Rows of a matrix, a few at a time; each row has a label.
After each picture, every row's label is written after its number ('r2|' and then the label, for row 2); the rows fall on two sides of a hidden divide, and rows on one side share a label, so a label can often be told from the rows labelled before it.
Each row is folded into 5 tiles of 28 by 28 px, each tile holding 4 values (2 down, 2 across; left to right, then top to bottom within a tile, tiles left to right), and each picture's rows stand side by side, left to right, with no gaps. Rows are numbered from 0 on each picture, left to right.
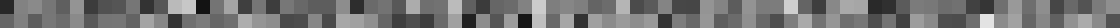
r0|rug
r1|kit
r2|rug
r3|rug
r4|rug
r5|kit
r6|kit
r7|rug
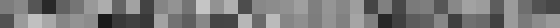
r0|rug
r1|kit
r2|rug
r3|kit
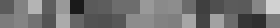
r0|rug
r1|rug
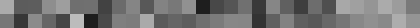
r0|rug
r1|rug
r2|kit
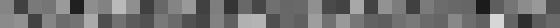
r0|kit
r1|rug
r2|rug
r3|rug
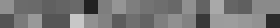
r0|rug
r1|rug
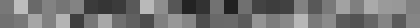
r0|rug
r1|rug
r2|kit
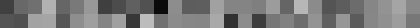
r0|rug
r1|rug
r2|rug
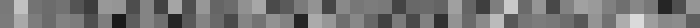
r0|rug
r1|kit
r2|rug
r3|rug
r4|rug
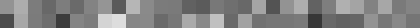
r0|kit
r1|rug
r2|kit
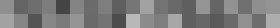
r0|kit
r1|kit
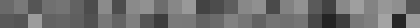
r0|rug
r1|rug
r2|kit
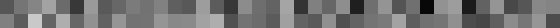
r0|rug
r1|rug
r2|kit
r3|rug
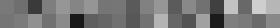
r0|kit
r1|kit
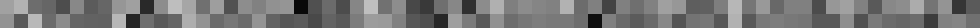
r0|rug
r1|rug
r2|kit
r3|rug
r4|kit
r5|rug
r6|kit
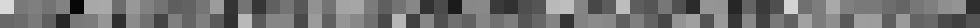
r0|kit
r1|rug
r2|rug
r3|rug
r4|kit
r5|kit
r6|rug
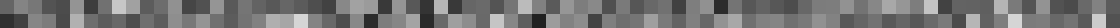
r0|rug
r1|rug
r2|kit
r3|rug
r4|kit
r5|rug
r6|kit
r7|rug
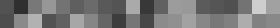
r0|rug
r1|rug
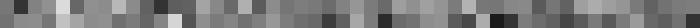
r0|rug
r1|rug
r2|rug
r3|kit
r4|rug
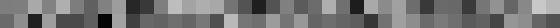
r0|kit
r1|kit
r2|kit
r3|rug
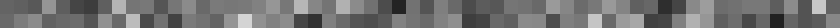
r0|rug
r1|kit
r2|kit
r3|rug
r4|rug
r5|kit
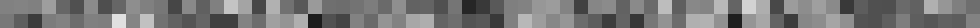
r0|kit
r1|kit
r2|kit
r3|kit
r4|kit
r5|kit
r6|kit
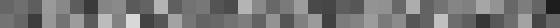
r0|kit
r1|rug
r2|rug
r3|kit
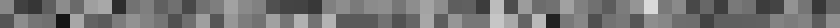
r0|kit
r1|kit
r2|kit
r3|rug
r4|kit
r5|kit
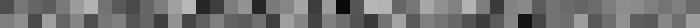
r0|kit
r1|rug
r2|kit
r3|kit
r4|kit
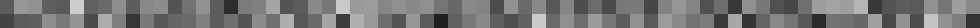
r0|rug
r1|rug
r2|kit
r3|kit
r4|rug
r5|rug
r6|rug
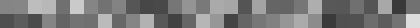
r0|kit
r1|kit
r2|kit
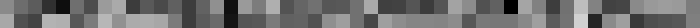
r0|kit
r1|rug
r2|kit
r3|rug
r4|kit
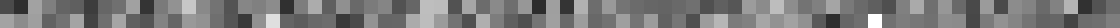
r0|rug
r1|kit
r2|kit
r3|kit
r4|rug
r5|rug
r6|rug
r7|kit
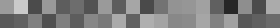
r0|rug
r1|rug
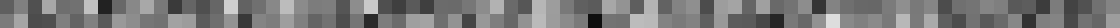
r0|kit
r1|kit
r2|kit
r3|rug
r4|kit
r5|kit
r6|rug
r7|rug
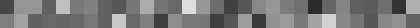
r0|kit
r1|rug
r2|rug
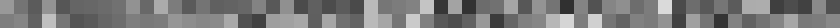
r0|kit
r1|rug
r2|kit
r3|kit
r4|rug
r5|rug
